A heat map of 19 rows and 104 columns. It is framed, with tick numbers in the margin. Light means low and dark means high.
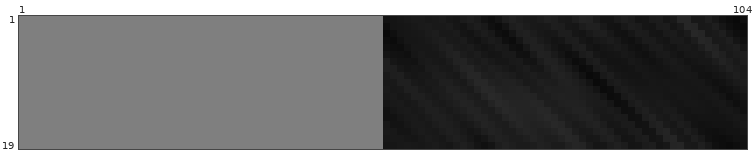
It is made of 1 by 2 panels. Panel 1,1: middling, flat. Panel 1,2: very high, slanting down to the right, faint in contrast.
